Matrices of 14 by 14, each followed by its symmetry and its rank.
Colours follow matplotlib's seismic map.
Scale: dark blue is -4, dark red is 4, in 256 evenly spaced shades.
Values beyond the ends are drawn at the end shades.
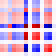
symmetric, rank one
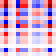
neither, rank one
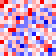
symmetric, full rank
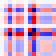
symmetric, rank one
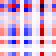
neither, rank one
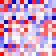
neither, rank three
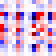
neither, rank two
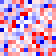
symmetric, full rank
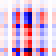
neither, rank one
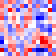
neither, rank three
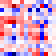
neither, rank three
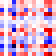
neither, rank two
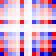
symmetric, rank one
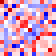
symmetric, full rank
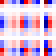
neither, rank one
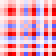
symmetric, rank one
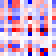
neither, rank two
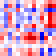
neither, rank two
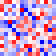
symmetric, full rank
